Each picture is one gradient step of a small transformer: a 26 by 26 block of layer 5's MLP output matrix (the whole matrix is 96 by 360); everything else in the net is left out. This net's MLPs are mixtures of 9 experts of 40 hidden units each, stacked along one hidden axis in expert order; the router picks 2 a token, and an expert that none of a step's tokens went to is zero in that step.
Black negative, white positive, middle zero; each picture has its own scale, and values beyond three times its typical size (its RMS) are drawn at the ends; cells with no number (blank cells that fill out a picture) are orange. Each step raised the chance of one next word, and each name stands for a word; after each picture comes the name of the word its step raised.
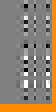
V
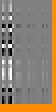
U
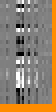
U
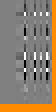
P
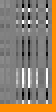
U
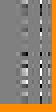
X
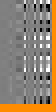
P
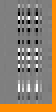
P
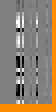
U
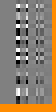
P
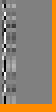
P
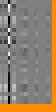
X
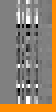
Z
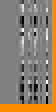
X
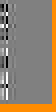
X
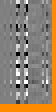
X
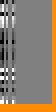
Z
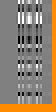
Z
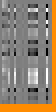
U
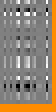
V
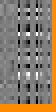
X
